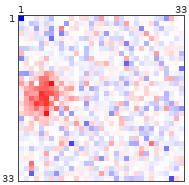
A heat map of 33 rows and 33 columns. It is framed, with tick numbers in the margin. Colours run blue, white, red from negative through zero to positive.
The ninth with the highest average is the middle left. A single bump stands in the middle left. On average the colour sits 50% of the way up the scale. There are no regular stripes.
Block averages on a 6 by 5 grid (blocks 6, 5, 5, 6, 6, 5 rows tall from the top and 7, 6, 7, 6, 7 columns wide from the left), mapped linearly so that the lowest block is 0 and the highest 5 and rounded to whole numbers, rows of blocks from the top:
0 1 1 1 1 / 1 1 1 1 1 / 5 2 1 1 1 / 5 2 1 1 1 / 1 1 1 1 1 / 1 1 1 1 1
